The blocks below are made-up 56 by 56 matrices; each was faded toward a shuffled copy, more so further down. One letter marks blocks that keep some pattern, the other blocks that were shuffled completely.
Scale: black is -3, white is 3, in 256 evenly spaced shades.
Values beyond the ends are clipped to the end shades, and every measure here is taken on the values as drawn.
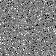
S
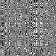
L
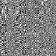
L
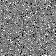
S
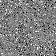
S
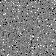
S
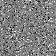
S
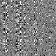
L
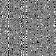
L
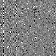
L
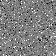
S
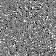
S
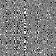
L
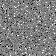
S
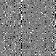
L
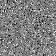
S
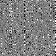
L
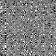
L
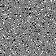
S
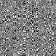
L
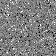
S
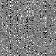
L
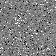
S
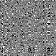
L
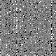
L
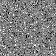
S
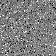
S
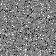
S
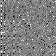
L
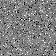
S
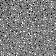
S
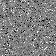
S
